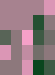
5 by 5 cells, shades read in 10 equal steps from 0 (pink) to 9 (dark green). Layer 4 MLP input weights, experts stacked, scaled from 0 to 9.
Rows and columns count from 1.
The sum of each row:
13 21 22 16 25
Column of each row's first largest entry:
1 4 4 4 4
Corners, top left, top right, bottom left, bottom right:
3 1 4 7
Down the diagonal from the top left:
3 3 0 5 7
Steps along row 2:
same same up down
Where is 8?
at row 2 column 4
